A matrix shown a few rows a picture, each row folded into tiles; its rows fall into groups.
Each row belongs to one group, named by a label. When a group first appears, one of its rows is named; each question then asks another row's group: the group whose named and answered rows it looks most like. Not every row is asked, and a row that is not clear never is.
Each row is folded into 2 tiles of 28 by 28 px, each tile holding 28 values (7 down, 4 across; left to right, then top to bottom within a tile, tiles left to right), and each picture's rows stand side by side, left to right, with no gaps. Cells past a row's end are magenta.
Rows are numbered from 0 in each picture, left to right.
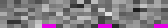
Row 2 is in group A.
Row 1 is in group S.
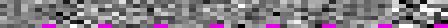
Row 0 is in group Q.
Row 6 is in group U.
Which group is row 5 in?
A
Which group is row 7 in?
S
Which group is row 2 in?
S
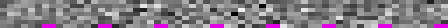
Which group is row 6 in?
U
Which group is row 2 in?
A
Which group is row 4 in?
S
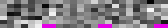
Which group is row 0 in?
U
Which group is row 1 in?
Q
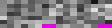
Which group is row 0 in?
U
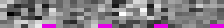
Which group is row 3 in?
A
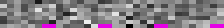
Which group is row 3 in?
U
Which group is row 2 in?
S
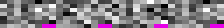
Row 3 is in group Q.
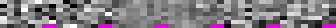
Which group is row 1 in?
S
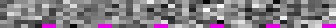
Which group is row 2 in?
Q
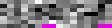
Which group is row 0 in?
Q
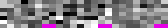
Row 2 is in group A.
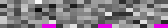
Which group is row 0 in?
Q
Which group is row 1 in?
S
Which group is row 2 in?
S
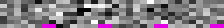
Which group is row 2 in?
Q
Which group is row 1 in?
A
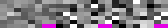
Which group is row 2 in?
U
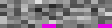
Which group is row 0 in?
Q
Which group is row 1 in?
S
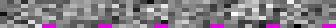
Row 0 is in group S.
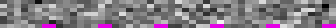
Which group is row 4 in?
Q
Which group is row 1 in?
A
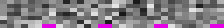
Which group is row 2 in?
U
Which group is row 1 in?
S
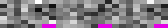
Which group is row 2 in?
Q
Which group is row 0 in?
Q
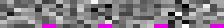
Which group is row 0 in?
S
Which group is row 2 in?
U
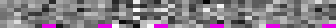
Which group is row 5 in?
Q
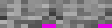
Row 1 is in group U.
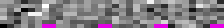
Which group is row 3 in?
A
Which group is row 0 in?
A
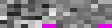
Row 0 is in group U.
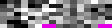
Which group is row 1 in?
Q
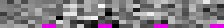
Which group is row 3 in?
Q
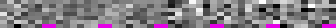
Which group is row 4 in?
Q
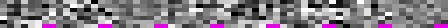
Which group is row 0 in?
U
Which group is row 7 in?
S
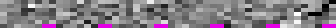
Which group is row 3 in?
S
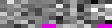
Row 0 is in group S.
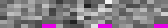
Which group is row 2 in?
S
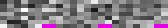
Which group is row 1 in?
Q
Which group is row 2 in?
U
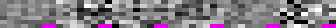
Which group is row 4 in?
S
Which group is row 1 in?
A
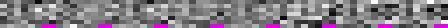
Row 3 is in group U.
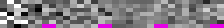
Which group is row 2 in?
A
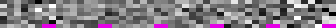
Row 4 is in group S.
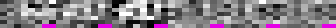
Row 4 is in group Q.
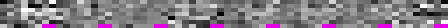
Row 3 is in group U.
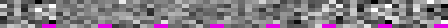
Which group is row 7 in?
Q
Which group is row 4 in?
Q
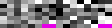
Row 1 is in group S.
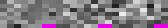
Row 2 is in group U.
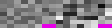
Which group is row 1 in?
U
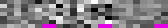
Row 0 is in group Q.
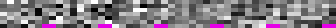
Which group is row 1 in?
Q
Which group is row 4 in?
U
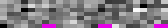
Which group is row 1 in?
A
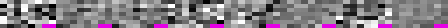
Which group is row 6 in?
U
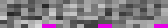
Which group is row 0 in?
U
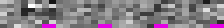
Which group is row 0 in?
A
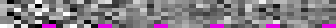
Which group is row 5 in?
A
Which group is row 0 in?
S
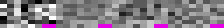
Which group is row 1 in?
U
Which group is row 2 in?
U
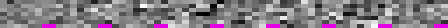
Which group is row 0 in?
S
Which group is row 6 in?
U
